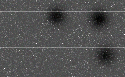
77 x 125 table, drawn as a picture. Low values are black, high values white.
Odd lines: rows 12 and 48. Dips: three. Average level on the scale: 30%.
